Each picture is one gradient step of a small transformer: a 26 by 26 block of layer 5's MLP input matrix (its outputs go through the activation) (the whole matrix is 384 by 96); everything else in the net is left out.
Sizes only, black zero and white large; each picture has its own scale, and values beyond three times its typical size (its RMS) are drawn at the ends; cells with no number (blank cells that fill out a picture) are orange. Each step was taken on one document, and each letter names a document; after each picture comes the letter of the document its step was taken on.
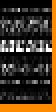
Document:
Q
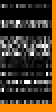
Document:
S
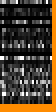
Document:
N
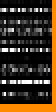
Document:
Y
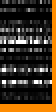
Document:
Y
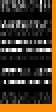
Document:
Y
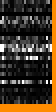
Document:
S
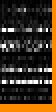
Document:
Q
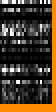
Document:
Y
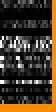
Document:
S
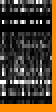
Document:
N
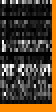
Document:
N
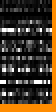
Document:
Q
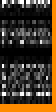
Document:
N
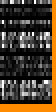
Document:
N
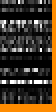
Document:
Y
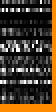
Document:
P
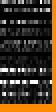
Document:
P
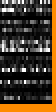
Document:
P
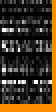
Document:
P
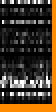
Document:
N
